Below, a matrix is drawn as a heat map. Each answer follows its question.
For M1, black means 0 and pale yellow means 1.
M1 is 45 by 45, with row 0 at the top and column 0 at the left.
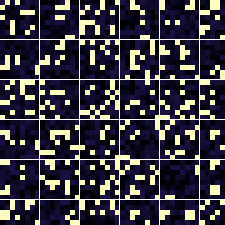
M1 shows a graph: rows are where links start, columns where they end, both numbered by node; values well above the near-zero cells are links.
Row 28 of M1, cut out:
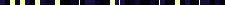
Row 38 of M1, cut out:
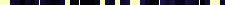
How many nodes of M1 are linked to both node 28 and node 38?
0
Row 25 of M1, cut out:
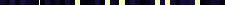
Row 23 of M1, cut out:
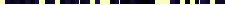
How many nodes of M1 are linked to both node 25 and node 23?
3
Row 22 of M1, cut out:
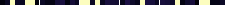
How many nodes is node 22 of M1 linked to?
10
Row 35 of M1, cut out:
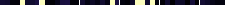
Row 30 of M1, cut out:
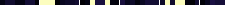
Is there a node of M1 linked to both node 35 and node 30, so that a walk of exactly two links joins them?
yes
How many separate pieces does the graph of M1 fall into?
1
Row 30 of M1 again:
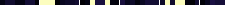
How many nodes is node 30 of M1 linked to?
8
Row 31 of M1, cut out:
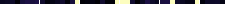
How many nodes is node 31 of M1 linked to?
6
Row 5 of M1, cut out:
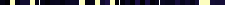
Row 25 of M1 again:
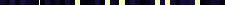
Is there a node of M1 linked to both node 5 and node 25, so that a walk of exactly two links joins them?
no
